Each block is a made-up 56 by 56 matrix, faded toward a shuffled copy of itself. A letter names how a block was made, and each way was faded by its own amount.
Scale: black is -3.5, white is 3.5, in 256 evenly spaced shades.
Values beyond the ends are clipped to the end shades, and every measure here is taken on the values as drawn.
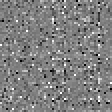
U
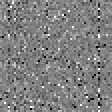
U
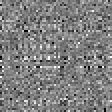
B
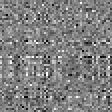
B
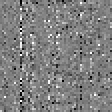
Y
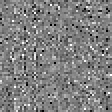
U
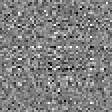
B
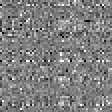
B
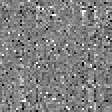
U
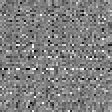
B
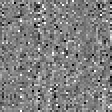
U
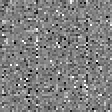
U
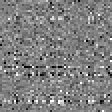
B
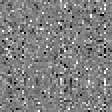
U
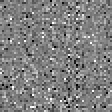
U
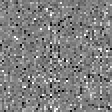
U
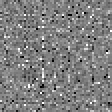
U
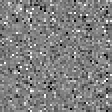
U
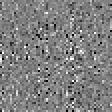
Y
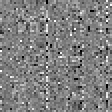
Y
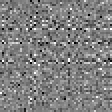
B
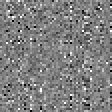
Y
